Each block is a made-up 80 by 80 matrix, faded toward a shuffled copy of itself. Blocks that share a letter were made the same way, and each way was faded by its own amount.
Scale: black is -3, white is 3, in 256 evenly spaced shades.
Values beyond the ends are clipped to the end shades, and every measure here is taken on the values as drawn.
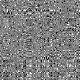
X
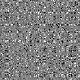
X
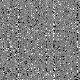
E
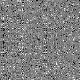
E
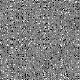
E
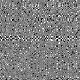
X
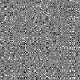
X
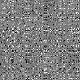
X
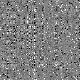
E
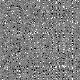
E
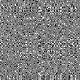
X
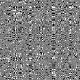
X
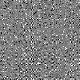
X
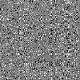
E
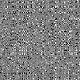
X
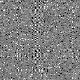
E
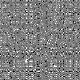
X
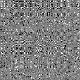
X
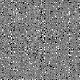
E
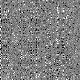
E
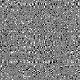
X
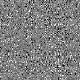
E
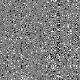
E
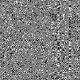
E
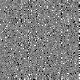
E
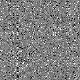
E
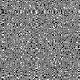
X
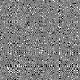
X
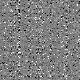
E
